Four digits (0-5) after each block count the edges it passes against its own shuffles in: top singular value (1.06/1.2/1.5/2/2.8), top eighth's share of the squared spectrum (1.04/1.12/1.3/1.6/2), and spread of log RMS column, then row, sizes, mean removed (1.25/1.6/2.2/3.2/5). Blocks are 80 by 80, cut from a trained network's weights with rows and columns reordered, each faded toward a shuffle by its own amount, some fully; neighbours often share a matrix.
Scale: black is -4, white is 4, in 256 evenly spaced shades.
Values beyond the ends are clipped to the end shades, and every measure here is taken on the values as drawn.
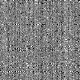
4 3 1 3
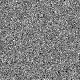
1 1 0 0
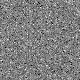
0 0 0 0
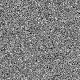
0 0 0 0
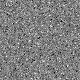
0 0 0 0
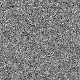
0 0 0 0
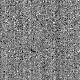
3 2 0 2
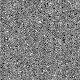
1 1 0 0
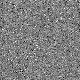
0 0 0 0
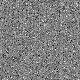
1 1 0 0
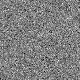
2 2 0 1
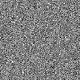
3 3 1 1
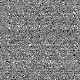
3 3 2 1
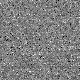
1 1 0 0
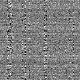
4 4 3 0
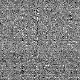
3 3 3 0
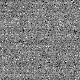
2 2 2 0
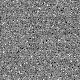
1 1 0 0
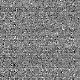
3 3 3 0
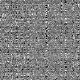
3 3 3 0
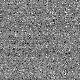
2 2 2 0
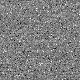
1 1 0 0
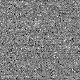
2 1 1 0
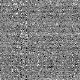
3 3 3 0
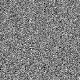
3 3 1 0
